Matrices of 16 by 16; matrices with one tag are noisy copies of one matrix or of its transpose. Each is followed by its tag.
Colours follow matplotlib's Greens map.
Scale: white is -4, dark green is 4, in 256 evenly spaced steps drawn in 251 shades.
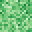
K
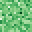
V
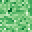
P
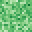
K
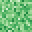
V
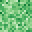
K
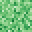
V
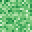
P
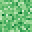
V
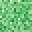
V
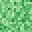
V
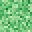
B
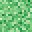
V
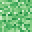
V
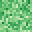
B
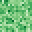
P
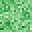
B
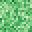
K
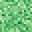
V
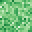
K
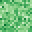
K
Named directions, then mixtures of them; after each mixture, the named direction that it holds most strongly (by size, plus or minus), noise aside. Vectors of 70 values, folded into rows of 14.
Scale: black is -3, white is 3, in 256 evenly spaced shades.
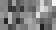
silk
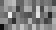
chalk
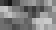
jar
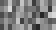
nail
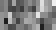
silk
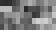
jar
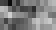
jar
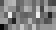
chalk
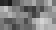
jar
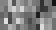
silk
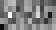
chalk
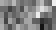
silk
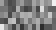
chalk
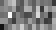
chalk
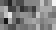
silk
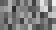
nail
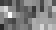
jar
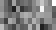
silk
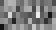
chalk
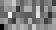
chalk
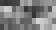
jar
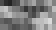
jar
